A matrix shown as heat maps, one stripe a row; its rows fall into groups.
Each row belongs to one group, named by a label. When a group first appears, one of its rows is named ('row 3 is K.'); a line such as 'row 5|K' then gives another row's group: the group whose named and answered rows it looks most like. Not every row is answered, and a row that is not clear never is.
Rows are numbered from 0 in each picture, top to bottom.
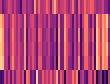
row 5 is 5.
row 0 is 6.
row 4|6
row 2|6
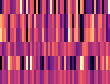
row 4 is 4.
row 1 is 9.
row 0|5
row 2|9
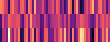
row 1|4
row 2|4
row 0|9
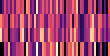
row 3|5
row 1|9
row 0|5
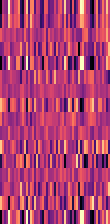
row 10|6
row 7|9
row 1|4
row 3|5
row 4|4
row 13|5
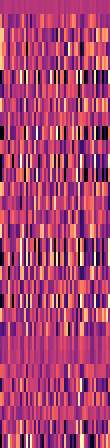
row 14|6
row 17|5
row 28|6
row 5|5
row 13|6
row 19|9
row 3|9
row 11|5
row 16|9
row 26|9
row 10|9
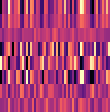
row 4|9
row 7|4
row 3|5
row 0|4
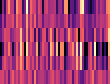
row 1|4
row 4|5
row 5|9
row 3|5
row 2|5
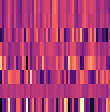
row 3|9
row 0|6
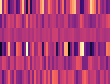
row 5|6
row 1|4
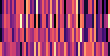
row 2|5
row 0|5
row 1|5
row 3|6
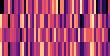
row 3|9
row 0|5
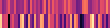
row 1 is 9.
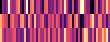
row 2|6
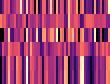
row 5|4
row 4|4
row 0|5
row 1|9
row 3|4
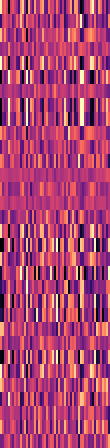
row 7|4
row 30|6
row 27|6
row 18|9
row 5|4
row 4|9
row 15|4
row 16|9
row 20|4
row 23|6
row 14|9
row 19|5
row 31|5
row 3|4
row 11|6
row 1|5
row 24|9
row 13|9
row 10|4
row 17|5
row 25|5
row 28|4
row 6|6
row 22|5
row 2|9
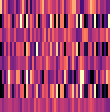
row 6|5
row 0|9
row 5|4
